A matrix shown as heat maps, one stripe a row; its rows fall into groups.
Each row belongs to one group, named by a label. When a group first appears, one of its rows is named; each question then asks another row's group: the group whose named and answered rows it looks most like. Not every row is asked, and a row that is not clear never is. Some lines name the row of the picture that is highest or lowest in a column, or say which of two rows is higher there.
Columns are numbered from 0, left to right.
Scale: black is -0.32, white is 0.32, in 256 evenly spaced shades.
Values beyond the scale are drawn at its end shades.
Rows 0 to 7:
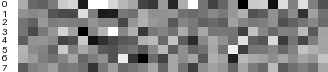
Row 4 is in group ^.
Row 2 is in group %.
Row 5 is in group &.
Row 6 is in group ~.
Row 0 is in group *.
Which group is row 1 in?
^
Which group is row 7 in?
^
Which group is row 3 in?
*
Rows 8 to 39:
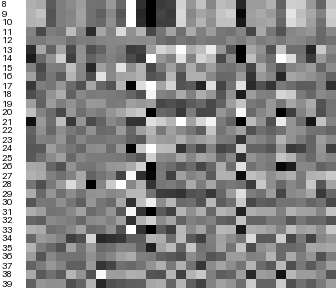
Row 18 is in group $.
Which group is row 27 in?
~
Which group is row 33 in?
~
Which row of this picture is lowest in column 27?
24
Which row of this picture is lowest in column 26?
26
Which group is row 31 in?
~
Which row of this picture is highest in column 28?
28
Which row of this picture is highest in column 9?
28
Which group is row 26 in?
&
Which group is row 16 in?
*
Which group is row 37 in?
^
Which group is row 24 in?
%
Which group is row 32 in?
%
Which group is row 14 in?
$
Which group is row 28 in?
*
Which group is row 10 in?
~
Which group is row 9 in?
~
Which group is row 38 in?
*
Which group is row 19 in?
&
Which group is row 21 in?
$
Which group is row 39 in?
^
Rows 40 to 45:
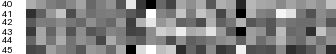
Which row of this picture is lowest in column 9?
40
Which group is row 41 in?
$
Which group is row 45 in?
%
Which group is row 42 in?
%
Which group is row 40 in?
~
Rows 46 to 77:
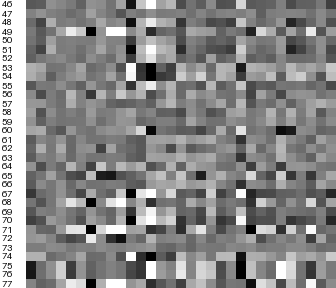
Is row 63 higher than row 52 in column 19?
Yes
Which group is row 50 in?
%
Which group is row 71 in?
*
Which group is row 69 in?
%
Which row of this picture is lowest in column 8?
65
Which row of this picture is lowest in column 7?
65
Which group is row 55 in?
%
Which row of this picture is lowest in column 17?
65
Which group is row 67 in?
%
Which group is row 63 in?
$
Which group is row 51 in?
%
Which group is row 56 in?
*
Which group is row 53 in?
~
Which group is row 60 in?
&
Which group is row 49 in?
*
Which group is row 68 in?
*
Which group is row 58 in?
&
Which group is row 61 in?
$
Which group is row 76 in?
$
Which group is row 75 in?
$
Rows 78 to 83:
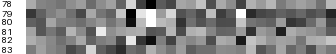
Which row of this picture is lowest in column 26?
80
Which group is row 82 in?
~
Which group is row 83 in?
^
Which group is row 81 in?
*
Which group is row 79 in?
%
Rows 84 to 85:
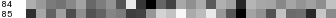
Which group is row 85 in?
$
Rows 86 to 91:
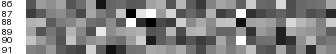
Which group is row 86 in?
^
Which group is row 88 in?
~
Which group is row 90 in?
&
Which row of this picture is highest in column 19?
88
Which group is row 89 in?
*
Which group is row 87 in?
%
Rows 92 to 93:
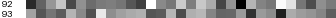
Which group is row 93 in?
*
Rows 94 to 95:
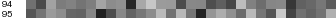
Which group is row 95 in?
^
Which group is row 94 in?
%
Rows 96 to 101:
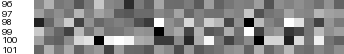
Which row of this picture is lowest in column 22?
100
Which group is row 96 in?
^
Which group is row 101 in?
^
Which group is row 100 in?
*
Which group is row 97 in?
&
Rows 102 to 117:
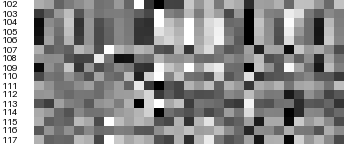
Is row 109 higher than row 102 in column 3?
Yes
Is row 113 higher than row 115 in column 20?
No
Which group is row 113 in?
%
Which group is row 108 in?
^
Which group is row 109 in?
$
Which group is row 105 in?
$
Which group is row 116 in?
$
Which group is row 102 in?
~
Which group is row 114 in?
&
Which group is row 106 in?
$
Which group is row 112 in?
&
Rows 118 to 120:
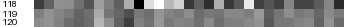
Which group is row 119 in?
^
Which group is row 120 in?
^
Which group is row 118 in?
%
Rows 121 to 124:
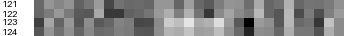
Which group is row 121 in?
^
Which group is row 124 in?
$
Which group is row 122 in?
^
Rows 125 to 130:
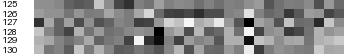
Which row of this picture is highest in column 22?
129
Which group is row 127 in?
$
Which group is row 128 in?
&
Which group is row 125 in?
^
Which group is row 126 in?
&
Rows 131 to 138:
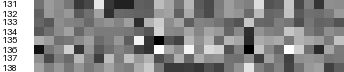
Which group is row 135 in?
~
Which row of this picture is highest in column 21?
138
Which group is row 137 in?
*
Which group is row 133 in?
%
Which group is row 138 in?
&
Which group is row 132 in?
^
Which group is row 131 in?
^
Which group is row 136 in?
$
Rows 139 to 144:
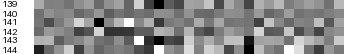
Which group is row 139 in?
~
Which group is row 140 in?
^
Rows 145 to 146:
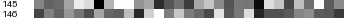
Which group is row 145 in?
*
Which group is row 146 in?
%
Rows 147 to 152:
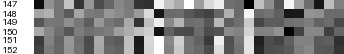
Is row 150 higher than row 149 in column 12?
No
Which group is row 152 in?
%
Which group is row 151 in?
%
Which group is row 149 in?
%
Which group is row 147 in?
$
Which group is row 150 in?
&
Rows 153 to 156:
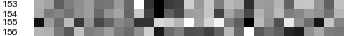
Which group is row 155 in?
$
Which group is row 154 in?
~
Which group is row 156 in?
&
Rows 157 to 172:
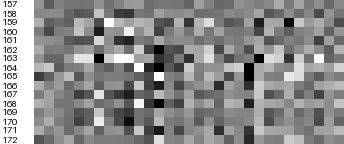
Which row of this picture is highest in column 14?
159
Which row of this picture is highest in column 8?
163
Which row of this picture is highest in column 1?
164
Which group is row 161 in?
^
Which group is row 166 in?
~
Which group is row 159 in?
*
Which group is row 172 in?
$
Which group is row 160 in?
*
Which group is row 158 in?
^
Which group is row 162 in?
~
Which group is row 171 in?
~
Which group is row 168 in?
~
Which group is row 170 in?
^
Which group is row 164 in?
~
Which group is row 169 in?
^
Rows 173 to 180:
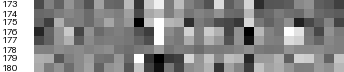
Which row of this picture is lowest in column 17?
173
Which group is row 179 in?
~
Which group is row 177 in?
$
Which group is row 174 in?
%
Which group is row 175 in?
%
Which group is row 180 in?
~
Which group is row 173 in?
%
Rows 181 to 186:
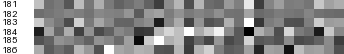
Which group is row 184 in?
$
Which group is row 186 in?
*
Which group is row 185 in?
%
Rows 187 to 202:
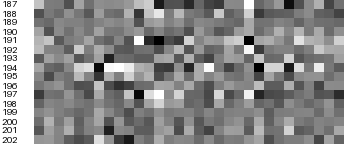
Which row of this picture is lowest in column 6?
194
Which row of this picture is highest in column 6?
202
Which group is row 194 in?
*
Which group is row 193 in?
^
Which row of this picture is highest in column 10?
191
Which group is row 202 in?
^
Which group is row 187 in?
&
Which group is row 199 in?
^
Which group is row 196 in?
^
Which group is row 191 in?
~
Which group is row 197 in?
%
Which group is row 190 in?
&
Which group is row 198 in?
%
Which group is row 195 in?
*
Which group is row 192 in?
&
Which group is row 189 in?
%
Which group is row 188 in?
%
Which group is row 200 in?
^
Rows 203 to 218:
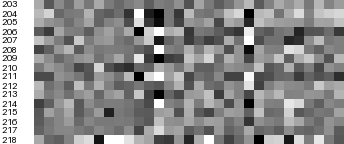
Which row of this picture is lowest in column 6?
218
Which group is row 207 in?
&
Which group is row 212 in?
&
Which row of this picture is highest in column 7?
218
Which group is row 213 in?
~
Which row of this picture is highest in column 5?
218
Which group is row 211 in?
%
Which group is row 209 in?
~
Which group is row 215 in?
^
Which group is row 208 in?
$
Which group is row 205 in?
~
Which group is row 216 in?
$
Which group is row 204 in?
~
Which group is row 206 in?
%
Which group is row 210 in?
^
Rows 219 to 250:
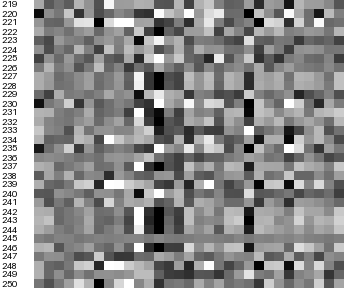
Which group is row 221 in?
*
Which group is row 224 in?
*
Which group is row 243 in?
~
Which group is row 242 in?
~
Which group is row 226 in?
^
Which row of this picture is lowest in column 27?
229
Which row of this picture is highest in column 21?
233
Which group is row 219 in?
*
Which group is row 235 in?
$
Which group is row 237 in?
~
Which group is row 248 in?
*
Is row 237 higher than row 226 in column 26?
Yes
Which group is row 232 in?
~
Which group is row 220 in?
$
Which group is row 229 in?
%
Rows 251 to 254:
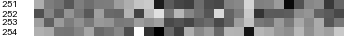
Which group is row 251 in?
&
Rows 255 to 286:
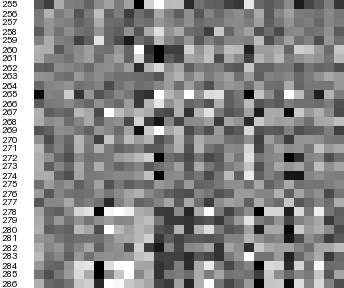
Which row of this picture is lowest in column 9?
259
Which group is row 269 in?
%
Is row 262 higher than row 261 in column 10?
No
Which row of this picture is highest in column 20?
260
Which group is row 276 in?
&
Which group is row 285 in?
*
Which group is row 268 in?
~
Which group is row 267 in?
*
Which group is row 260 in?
~
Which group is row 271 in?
&
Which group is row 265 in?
$
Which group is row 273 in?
&
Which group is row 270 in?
*
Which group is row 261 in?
~
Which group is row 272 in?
&
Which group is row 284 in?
*
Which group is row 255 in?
%
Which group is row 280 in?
*
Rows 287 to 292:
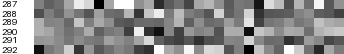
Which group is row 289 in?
&
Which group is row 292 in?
$
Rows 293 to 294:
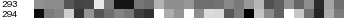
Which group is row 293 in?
^
